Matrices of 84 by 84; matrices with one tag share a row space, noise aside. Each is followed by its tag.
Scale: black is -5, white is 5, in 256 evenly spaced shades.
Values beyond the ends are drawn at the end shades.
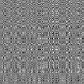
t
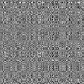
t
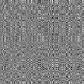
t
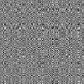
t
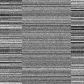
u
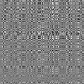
t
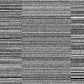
u
